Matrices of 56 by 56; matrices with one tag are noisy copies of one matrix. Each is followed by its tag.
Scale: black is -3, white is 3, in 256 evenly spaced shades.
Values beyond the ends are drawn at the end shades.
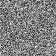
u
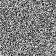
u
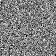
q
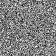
u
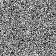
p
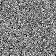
q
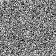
p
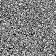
q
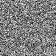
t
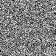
t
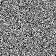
q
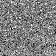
t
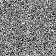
p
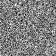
u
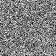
t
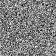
u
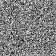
p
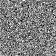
u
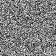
t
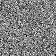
q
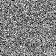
t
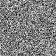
u
